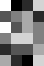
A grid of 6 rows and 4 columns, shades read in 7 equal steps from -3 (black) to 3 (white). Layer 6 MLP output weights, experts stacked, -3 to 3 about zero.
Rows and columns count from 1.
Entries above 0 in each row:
2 1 2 2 1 2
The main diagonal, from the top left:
3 0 1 0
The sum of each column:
4 -5 -2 3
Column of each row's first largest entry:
1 3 1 2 4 4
